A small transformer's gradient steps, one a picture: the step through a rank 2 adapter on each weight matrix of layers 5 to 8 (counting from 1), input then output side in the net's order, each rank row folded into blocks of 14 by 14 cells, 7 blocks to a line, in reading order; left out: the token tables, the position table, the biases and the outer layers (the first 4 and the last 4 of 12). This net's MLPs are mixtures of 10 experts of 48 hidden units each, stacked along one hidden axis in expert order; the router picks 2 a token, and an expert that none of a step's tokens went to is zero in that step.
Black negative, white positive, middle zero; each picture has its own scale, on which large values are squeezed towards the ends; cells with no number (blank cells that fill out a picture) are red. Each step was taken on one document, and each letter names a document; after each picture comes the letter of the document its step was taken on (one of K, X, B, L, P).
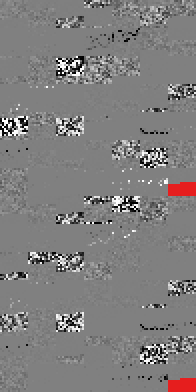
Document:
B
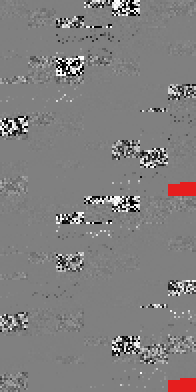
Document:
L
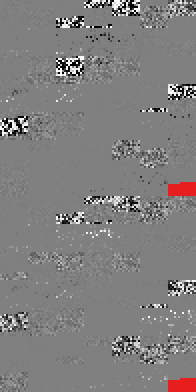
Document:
L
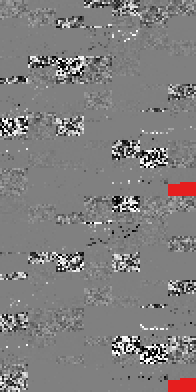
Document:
B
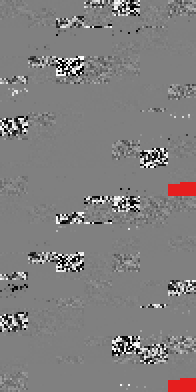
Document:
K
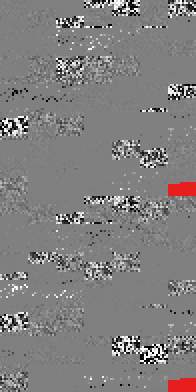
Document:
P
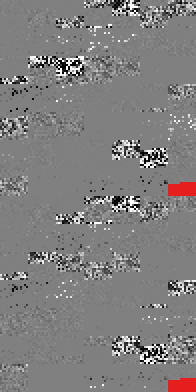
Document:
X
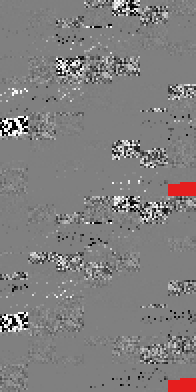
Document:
P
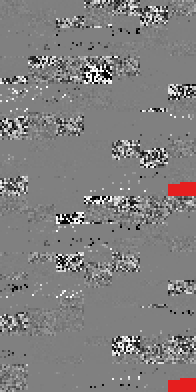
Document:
P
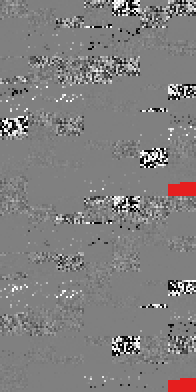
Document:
P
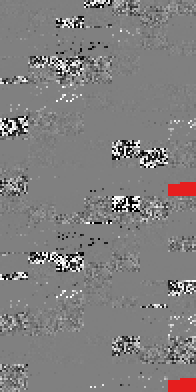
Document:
X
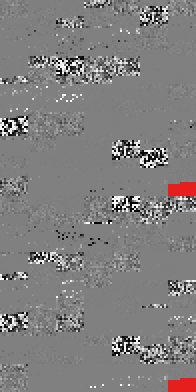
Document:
X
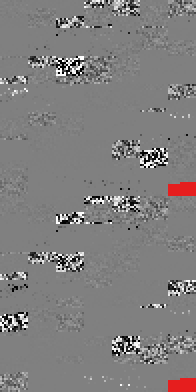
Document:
K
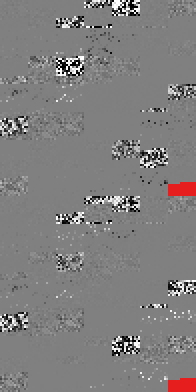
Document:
L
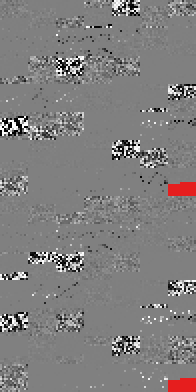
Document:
L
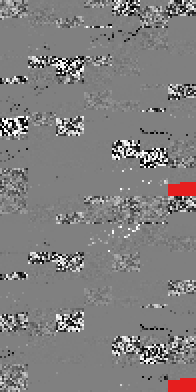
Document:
B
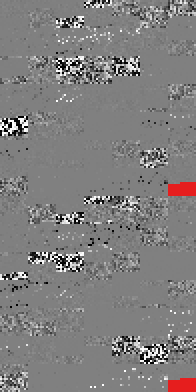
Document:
L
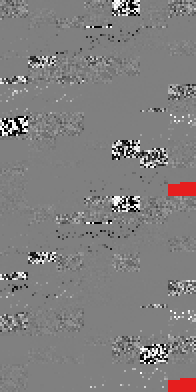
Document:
L
